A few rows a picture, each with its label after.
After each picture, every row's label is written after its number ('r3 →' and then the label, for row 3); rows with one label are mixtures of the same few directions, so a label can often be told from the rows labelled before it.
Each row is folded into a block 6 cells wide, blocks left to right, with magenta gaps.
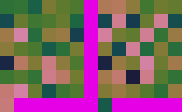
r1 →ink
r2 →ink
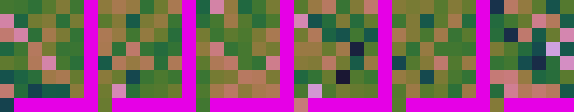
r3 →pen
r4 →ink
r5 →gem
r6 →ink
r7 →ink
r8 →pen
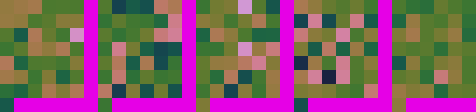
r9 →ink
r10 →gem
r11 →gem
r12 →ink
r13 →ink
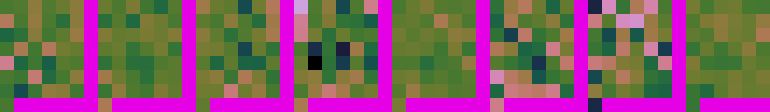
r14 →ink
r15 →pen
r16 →gem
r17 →gem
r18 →pen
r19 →pen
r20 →pen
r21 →ink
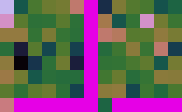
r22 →gem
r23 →pen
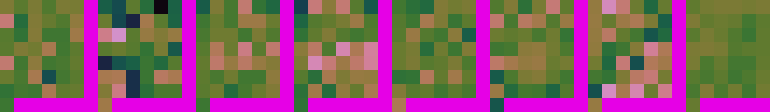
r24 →ink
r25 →pen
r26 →gem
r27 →gem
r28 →ink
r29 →pen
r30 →gem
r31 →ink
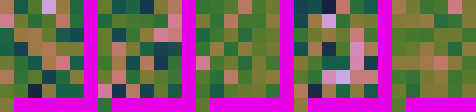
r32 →gem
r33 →gem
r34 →ink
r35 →ink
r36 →pen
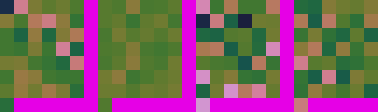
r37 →pen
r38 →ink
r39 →pen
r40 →ink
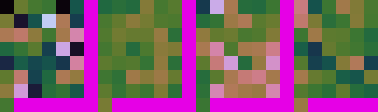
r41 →pen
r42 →ink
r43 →gem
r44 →gem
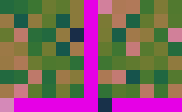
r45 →ink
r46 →ink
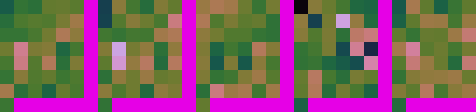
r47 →gem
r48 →gem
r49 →gem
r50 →pen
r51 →gem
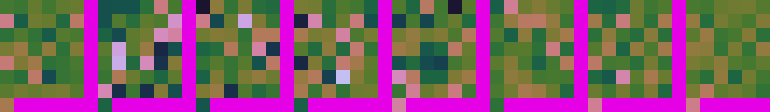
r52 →ink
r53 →gem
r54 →pen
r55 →ink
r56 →pen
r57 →pen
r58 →ink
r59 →ink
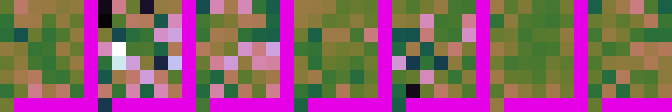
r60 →pen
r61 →gem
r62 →gem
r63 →ink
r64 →ink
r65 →pen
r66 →gem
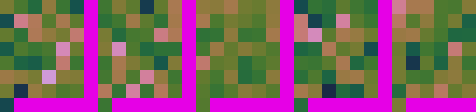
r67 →ink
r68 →gem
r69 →ink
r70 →pen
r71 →gem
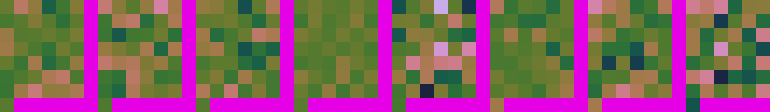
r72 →gem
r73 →pen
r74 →gem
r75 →ink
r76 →gem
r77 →pen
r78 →gem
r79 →ink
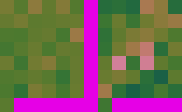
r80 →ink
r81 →gem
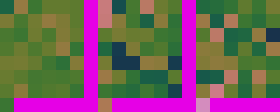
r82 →pen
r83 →gem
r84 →ink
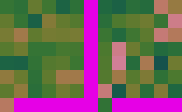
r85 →pen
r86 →gem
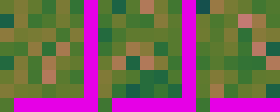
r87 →ink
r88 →gem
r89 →pen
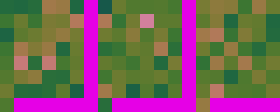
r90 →gem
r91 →pen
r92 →ink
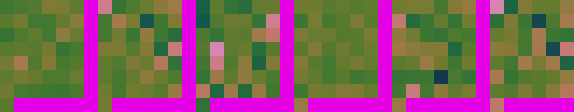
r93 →gem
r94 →pen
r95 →gem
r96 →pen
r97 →ink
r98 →pen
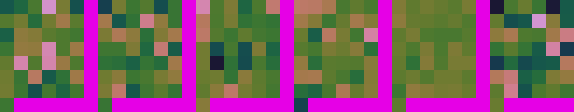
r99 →gem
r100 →pen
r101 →gem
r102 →ink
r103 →gem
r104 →pen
